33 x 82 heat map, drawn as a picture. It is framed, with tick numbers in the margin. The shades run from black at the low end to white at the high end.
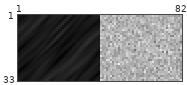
The table splits into one row of 2 panels. Panel 1,1: very low, slanting up to the right, faint in contrast. Panel 1,2: high, fine-grained.
